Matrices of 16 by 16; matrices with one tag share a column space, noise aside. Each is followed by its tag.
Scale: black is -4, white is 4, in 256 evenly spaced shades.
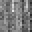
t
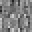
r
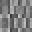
r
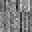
t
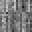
t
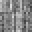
t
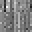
t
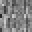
r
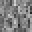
r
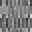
r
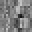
r
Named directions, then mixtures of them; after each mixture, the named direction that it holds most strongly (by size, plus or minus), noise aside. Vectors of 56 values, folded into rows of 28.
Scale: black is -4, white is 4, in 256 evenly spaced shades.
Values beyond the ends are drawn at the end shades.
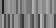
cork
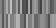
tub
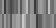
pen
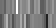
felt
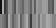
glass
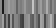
cork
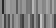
cork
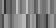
pen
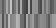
tub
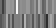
felt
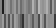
cork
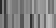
glass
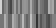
glass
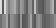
glass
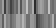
pen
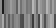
cork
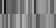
pen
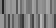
cork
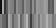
glass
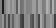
cork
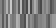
tub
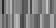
tub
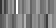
felt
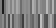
cork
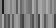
cork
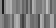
cork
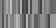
tub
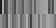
glass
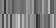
pen
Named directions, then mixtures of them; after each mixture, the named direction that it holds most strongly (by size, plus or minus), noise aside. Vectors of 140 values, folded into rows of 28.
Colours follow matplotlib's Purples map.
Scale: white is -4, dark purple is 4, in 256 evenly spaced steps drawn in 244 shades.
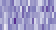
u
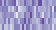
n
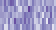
n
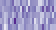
u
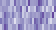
u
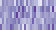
n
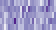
u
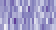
u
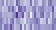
n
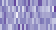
n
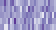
u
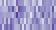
n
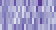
u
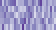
n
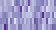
u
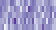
u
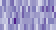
u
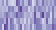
n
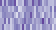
n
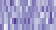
u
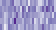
u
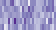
u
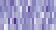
u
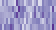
n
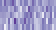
n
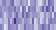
u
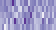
n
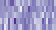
u
